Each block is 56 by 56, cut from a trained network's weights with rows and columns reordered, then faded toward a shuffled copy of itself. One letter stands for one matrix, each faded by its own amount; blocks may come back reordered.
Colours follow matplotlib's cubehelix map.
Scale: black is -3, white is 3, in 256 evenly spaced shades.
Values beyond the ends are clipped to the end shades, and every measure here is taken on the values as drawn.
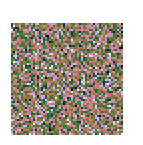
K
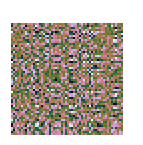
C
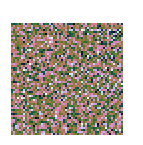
K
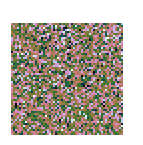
K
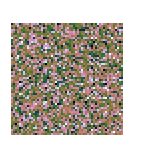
K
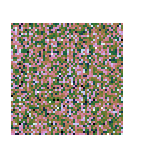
K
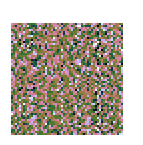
C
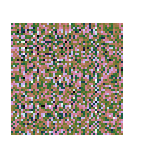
C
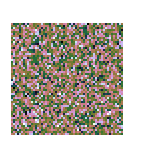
K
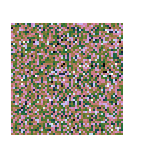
K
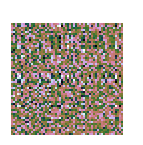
C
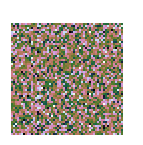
K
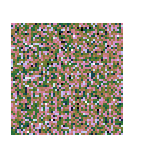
K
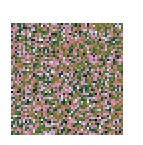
K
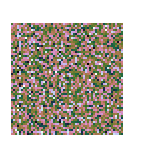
K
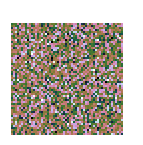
K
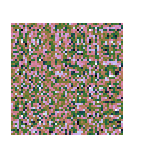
C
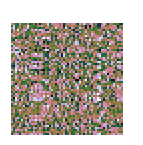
C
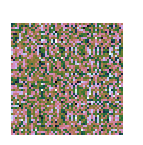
C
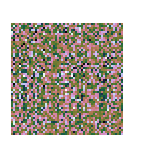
C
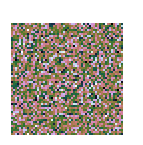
K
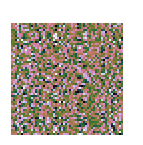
C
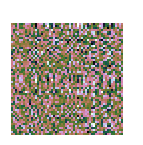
C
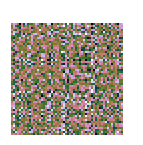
C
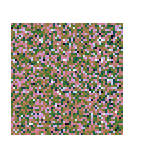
K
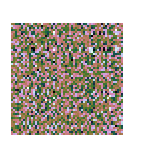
C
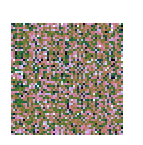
C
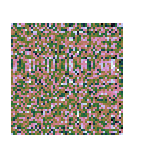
C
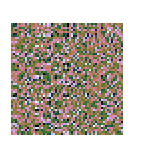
C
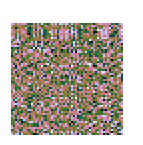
C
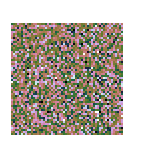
K
